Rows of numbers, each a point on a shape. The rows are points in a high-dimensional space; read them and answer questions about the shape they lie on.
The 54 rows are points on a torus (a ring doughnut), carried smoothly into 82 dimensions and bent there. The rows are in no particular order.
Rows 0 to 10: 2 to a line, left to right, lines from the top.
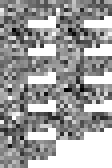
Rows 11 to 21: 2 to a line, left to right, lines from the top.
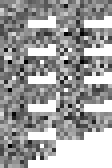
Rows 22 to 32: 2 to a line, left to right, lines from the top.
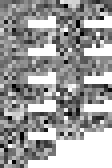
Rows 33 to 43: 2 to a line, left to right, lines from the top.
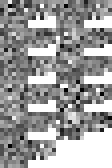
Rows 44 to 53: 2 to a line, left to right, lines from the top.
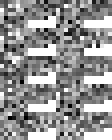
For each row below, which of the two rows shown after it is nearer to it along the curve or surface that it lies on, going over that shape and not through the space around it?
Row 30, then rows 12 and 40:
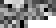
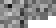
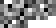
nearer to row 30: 40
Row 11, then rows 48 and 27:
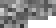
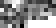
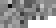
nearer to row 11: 48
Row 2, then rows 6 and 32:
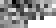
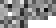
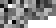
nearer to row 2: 6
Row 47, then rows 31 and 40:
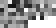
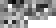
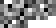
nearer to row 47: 40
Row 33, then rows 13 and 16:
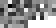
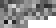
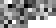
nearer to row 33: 16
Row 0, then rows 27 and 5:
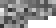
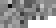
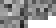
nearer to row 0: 5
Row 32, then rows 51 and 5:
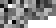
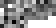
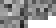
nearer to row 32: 51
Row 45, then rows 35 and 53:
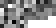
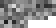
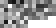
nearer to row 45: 53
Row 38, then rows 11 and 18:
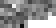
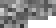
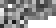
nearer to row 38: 11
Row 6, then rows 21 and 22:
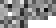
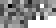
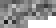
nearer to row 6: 21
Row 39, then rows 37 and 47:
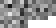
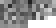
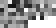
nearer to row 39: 37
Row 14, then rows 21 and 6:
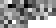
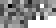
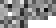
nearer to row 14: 6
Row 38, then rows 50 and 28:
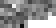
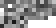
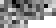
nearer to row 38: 50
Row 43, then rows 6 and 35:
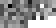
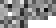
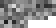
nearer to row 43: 6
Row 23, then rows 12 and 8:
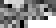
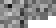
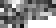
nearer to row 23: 8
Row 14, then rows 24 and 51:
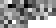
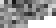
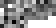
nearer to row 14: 24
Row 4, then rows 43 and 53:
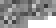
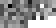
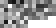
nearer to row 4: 43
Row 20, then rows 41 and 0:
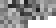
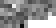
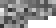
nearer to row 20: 41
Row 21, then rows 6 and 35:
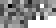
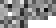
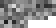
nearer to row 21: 6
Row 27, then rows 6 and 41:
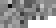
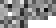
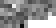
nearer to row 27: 6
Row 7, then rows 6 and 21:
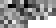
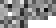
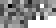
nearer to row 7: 6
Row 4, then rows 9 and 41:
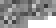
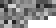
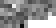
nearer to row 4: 9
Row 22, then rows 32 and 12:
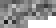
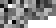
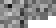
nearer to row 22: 32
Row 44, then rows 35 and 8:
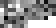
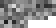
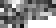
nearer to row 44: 8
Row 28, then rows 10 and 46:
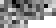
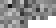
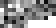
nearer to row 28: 10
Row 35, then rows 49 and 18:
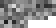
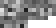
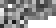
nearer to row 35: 49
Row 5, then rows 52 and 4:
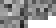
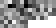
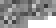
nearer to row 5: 52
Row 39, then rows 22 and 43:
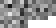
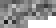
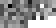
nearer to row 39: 43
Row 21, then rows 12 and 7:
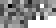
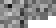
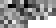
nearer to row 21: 12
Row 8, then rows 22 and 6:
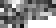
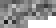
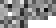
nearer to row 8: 22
